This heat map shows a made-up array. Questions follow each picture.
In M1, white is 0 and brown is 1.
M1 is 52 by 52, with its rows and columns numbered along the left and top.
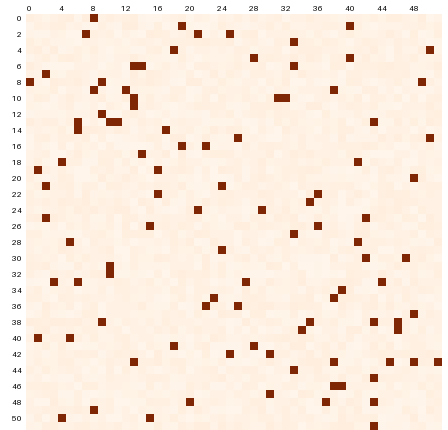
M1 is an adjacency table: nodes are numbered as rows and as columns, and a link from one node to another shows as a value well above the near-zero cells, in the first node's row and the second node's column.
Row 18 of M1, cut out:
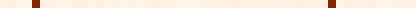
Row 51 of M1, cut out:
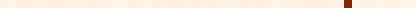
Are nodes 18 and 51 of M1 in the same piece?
no
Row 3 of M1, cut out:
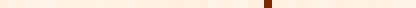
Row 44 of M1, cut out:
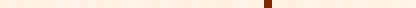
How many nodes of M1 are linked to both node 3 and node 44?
1
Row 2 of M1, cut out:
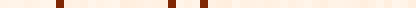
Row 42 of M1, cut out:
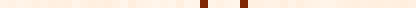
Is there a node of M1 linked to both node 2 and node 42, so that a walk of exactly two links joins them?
yes
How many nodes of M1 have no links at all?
0
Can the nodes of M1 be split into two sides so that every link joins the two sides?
yes
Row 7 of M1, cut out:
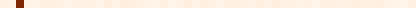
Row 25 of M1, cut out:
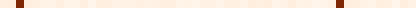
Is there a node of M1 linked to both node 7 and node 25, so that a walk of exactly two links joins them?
yes
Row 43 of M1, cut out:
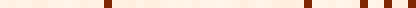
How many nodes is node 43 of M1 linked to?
5
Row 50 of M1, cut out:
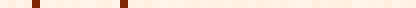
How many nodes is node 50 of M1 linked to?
2
